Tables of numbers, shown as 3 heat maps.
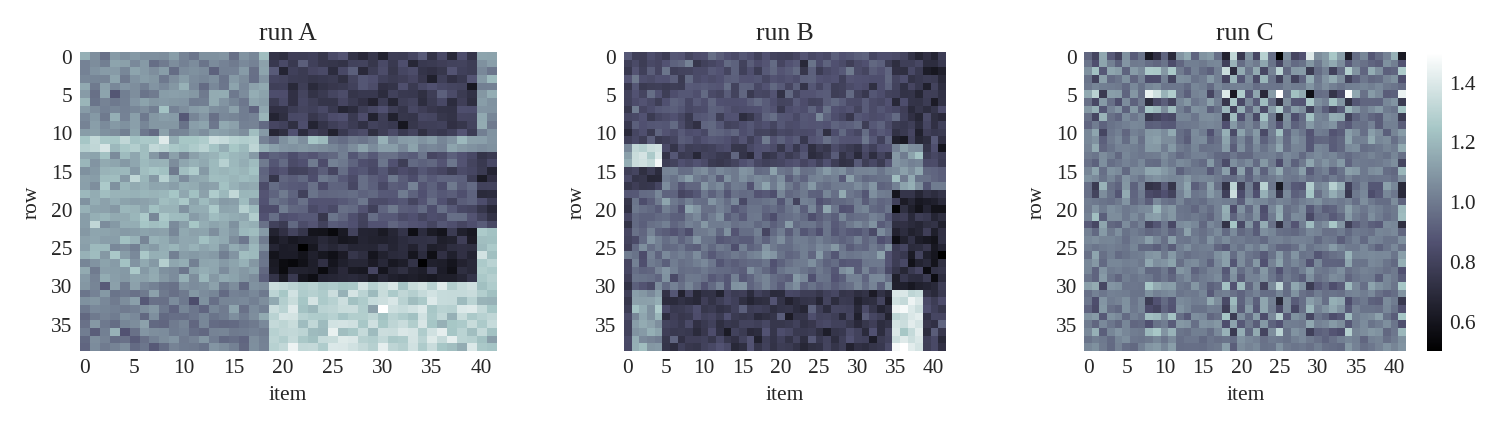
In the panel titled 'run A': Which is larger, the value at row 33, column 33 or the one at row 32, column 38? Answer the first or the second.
the first
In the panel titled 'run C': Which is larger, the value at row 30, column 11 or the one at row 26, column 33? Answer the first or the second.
the first
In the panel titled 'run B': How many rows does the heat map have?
39
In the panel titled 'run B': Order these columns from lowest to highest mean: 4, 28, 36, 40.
40, 28, 36, 4
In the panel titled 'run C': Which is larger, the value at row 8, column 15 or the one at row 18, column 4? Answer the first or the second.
the first
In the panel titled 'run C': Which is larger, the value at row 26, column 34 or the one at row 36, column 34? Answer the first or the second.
the second
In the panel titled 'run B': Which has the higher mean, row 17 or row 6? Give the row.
17
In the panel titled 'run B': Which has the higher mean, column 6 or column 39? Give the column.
6
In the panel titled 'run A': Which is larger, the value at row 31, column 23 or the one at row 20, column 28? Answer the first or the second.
the first
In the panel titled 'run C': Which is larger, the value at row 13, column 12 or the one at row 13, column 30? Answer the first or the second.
the second
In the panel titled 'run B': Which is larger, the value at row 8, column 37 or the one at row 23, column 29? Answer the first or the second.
the second
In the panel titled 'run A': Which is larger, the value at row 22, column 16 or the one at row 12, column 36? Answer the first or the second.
the first
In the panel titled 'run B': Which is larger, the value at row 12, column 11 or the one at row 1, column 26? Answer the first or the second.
the second
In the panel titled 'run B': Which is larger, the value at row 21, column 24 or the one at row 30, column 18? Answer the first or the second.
the second
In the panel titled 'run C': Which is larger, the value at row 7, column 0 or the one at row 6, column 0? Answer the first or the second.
the first
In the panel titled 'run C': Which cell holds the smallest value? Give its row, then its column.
0, 25
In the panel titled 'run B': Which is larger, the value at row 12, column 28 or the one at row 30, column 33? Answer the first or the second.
the second
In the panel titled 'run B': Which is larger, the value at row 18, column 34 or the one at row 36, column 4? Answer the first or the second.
the second
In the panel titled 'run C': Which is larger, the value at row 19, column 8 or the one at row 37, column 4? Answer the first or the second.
the second
